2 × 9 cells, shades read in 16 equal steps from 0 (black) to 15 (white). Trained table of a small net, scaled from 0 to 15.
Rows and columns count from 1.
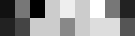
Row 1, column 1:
1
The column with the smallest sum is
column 1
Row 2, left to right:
2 4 12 12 8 12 13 13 5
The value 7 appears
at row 1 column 2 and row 1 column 8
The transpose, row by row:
1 2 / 7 4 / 0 12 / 12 12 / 14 8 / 12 12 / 15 13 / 7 13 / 2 5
